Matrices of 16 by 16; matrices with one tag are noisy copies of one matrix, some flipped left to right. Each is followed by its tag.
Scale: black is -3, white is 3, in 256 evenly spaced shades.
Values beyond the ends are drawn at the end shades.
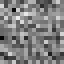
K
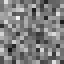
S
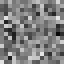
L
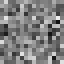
L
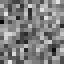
S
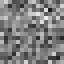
K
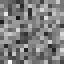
S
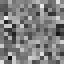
L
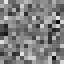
L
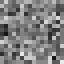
L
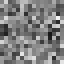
L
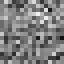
K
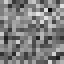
K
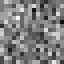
S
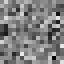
L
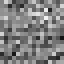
K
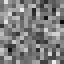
S
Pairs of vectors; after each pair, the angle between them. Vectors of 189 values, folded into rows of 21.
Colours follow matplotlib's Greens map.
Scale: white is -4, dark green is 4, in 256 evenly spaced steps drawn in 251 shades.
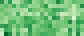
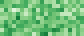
partly aligned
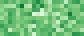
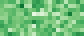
nearly parallel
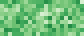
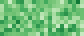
partly aligned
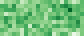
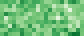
nearly opposite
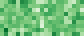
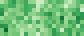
partly aligned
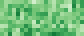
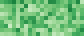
partly opposed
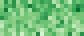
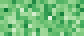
partly aligned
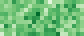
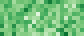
nearly opposite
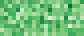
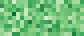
partly aligned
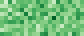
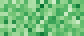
partly aligned
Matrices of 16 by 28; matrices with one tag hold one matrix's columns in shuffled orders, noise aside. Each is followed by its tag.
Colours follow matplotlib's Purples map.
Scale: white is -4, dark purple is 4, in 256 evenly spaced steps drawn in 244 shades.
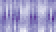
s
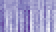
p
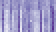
p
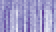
p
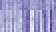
p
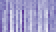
p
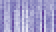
p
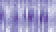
s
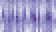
s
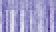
p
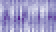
s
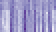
p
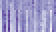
p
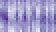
s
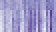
p
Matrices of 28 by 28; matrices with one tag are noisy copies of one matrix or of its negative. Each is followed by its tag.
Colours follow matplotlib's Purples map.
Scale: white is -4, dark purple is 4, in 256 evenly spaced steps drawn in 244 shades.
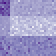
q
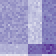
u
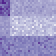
q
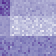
q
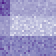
q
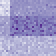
q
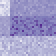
q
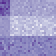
q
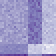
u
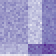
u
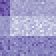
q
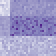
q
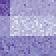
q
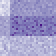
q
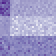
q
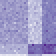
u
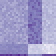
u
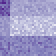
q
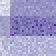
q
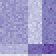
u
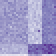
u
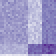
u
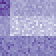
q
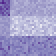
q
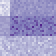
q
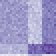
u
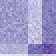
u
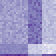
u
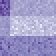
q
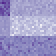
q
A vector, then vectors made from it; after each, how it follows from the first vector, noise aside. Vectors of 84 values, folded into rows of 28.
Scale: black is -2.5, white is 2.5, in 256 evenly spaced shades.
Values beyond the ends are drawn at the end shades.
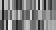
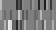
partly zeroed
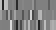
partly zeroed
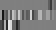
partly zeroed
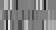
partly zeroed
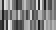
copied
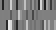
partly zeroed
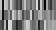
copied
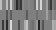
partly zeroed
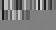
partly zeroed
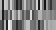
copied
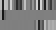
partly zeroed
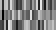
copied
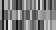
copied
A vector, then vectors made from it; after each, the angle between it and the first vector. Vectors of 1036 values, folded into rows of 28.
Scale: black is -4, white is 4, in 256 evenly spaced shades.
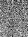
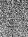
nearly parallel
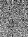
nearly parallel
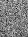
partly opposed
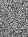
partly opposed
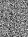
orthogonal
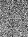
nearly parallel
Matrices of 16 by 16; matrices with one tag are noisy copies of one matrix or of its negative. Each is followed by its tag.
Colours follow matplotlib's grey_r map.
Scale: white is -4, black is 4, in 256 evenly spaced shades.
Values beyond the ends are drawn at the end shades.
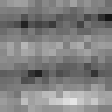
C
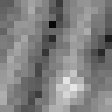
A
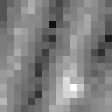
A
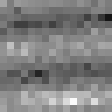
C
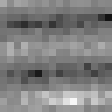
C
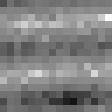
C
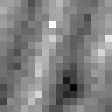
A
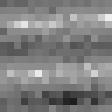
C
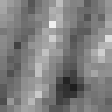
A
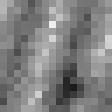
A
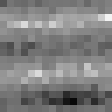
C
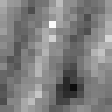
A
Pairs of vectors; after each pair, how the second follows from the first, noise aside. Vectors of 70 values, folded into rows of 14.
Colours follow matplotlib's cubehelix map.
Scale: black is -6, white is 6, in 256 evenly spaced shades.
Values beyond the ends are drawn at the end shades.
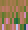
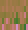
shrunk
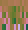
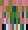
scaled up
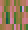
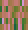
wrapped around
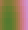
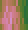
negated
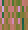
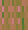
shrunk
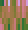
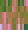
reversed
